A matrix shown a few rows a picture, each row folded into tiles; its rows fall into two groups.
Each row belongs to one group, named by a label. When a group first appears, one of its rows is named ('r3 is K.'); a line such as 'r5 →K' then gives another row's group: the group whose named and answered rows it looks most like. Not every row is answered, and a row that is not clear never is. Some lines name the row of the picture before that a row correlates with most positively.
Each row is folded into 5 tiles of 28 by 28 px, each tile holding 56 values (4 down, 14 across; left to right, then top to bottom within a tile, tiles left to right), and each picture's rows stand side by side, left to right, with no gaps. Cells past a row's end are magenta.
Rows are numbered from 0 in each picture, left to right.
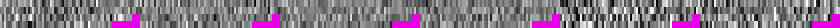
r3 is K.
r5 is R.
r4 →K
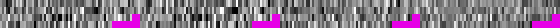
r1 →K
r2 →R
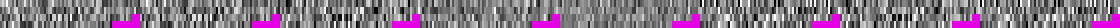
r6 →K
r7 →R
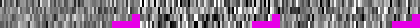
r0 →R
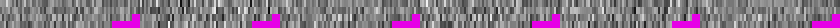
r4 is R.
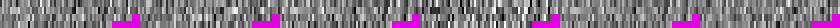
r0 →R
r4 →R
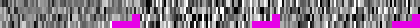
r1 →K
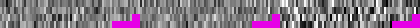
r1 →R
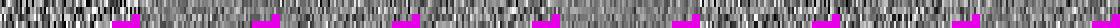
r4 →R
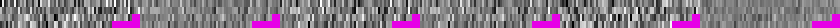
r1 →R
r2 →R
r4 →K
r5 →K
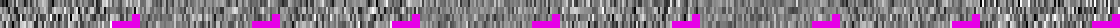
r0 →K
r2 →K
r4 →R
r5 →K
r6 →K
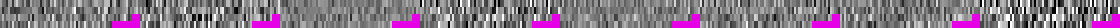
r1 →K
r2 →K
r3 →R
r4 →R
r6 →K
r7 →R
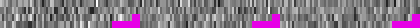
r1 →R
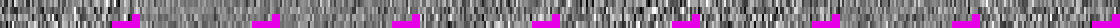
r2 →R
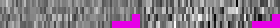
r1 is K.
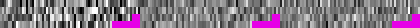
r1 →K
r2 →R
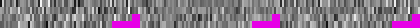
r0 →R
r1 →K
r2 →R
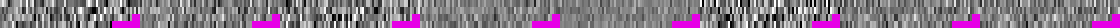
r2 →K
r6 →R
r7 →R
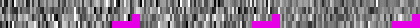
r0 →R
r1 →R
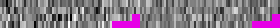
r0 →K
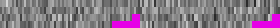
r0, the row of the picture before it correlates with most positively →1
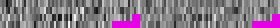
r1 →K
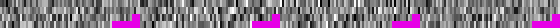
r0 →K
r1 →K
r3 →K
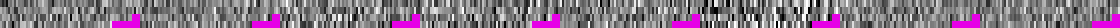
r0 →K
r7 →K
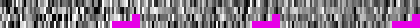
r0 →K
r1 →R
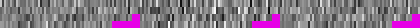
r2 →R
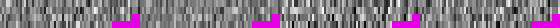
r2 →R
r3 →K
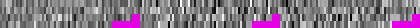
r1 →R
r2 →K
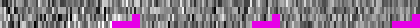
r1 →R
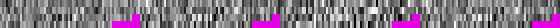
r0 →K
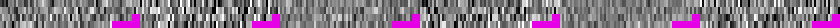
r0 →K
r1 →R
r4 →K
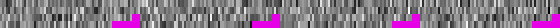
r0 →K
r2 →R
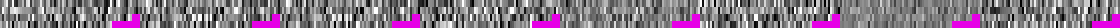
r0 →R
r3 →K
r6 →R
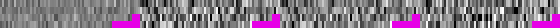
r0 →R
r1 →K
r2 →K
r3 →K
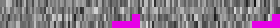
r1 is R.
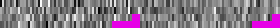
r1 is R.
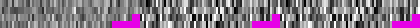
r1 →K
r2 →K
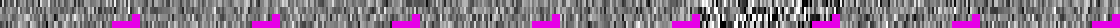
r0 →R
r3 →K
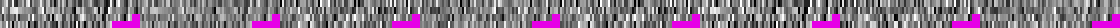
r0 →R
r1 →R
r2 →R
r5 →R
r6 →R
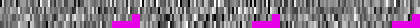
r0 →R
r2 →R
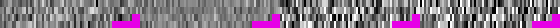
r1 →R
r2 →K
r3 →R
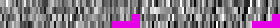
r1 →R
